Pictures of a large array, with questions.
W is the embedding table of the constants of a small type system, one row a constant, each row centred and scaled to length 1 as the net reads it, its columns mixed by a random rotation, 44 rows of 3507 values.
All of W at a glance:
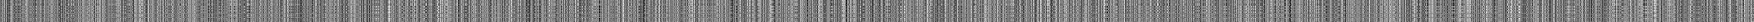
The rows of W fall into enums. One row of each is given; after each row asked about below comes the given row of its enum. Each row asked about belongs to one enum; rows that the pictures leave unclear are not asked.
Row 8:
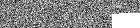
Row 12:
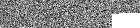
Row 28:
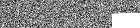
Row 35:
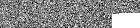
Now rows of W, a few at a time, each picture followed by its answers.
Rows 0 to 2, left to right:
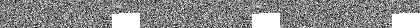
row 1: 8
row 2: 12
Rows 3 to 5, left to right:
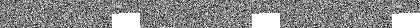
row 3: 8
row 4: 12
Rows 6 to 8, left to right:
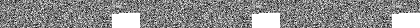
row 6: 8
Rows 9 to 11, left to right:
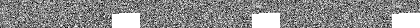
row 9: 35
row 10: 8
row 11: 8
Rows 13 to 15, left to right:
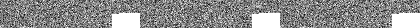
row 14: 8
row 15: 12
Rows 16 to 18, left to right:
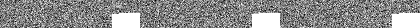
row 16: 8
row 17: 28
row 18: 12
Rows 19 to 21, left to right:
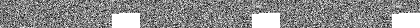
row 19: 12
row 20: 8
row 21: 8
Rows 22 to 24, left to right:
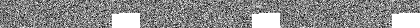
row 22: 12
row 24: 12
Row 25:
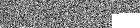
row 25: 12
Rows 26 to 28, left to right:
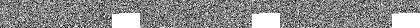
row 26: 35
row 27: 12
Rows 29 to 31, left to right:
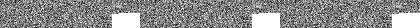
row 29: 8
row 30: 8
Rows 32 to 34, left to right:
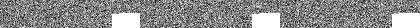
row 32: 12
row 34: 28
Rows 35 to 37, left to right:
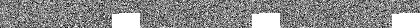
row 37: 12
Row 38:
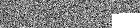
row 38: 12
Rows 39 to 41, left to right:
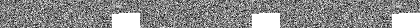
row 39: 8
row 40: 12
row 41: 8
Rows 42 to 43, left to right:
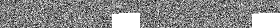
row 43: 28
